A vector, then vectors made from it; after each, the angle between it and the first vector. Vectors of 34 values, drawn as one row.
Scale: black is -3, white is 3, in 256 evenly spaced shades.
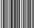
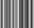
partly opposed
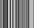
orthogonal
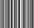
partly aligned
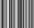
orthogonal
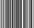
orthogonal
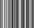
orthogonal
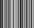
nearly opposite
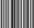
partly aligned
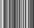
partly aligned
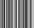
orthogonal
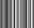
orthogonal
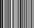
nearly opposite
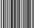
nearly parallel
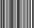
partly aligned
